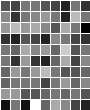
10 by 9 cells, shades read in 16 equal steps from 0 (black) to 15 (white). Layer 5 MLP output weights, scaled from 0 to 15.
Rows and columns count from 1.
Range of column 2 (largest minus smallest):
9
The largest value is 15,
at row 10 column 4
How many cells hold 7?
20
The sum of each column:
61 61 67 76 62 67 71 60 49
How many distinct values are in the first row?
5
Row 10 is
1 7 1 15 6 10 8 4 2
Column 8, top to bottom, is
7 11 7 4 5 4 5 6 7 4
